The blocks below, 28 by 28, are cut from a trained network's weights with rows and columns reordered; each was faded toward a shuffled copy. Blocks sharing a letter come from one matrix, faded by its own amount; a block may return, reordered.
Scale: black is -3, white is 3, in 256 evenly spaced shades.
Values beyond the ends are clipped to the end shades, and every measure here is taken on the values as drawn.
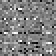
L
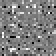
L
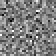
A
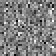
A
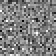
A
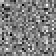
A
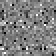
L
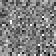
A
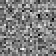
A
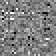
A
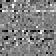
L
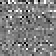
L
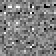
A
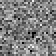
A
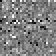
L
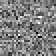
A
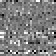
L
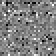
L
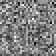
A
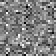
A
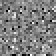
L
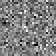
A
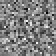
A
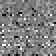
L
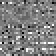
L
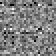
A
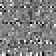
L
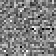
A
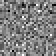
A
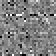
L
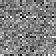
A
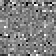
L
